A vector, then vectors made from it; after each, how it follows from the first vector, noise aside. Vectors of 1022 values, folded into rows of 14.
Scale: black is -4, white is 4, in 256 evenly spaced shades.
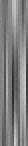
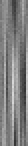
negated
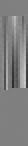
partly zeroed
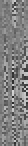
sign-scrambled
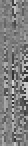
sign-scrambled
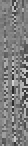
sign-scrambled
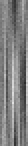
negated
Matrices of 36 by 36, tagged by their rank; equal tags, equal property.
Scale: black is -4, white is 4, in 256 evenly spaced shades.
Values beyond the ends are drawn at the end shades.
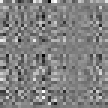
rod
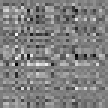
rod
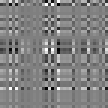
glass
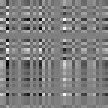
glass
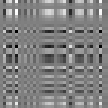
glass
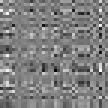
rod
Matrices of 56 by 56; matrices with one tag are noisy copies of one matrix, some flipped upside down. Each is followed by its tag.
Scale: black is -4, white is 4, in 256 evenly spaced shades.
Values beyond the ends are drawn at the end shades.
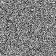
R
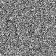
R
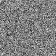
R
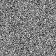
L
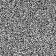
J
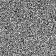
J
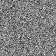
L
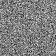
J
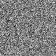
R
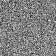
J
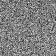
J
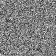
R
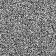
J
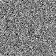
R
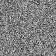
L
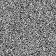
L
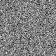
L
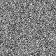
L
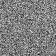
J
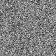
L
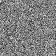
R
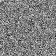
R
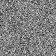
L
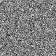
R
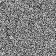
R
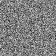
R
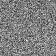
J
